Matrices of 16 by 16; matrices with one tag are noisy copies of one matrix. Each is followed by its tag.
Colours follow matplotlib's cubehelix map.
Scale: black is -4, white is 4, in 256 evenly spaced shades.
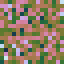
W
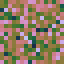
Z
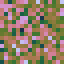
W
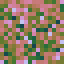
Z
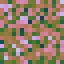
W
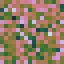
Z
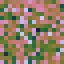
Z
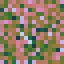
Z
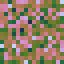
W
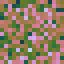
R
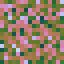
W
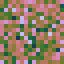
Z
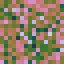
Z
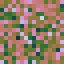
Z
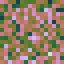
R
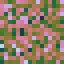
W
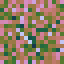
Z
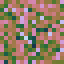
Z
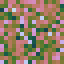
Z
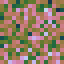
R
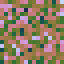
W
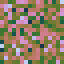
W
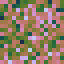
R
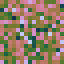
Z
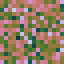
Z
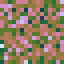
W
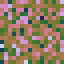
W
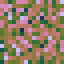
W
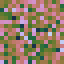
Z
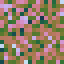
W
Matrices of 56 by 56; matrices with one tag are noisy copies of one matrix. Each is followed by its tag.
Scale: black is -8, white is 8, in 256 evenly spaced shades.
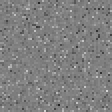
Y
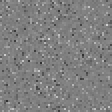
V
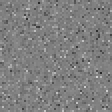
Y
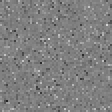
V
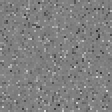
Y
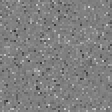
V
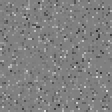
Y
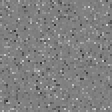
V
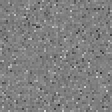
Y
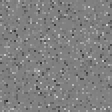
V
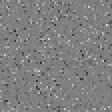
V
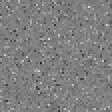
V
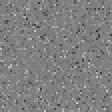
Y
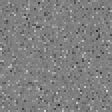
Y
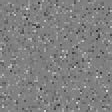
Y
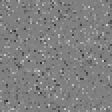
V
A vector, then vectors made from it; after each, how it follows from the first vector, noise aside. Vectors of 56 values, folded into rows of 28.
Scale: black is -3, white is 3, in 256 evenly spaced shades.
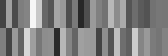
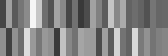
copied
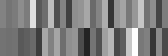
reversed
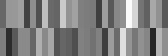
wrapped around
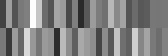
copied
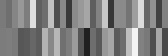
reversed
